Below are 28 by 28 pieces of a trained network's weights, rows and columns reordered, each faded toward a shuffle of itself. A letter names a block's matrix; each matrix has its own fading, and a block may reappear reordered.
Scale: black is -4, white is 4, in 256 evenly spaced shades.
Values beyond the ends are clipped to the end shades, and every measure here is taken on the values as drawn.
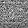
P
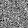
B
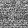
P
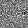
B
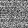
P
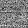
P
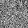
B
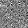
B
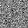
B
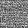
P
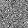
B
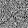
B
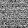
P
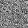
B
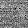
P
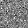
B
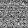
P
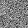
B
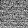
P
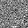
B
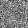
B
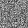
B
